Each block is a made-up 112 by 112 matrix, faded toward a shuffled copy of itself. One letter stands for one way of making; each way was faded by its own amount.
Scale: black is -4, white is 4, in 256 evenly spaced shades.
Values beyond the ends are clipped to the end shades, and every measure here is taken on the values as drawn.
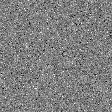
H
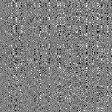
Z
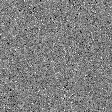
H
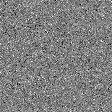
H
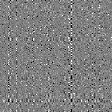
Z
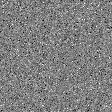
H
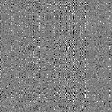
Z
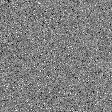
H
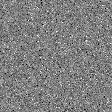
H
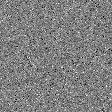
H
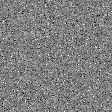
H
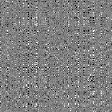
Z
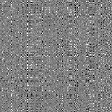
Z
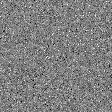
H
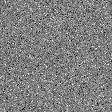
H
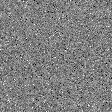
H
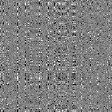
Z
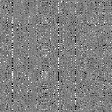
Z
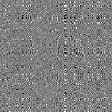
Z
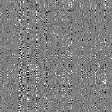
Z
